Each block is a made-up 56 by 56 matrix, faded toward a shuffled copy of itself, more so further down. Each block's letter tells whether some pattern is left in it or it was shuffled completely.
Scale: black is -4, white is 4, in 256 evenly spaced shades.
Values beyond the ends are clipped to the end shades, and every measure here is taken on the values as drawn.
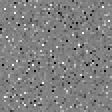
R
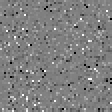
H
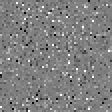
H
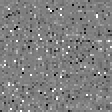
H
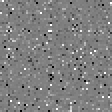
H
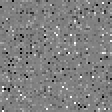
H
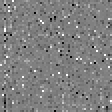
H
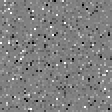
R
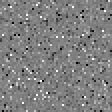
R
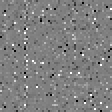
H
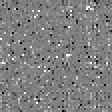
H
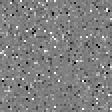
R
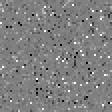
R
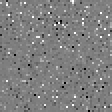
R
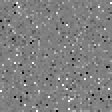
R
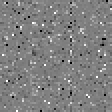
H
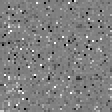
H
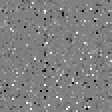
H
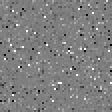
R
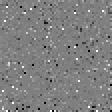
H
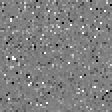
R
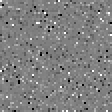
R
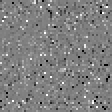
H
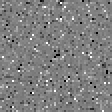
R
